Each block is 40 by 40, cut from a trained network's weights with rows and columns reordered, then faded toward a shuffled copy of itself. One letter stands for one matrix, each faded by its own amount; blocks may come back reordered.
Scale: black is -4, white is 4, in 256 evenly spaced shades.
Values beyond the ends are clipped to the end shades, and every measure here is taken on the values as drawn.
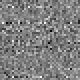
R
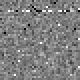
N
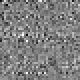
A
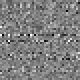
R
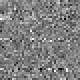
R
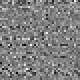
A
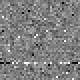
N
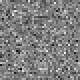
N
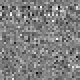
R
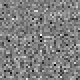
N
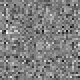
A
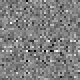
R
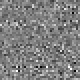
R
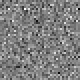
N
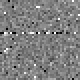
N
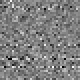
R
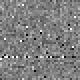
N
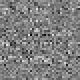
A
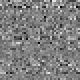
A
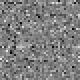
N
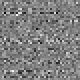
A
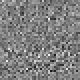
A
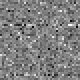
N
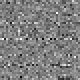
R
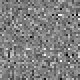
R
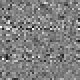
A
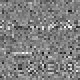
A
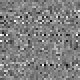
A
